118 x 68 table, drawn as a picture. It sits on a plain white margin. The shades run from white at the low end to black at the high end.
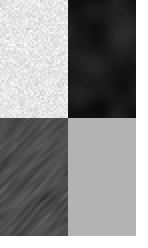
The table splits into 2 rows of 2 panels. Panel 1,1: very low, fine-grained, faint in contrast. Panel 1,2: very high, smooth, faint in contrast. Panel 2,1: high, slanting up to the right, faint in contrast. Panel 2,2: low, flat.
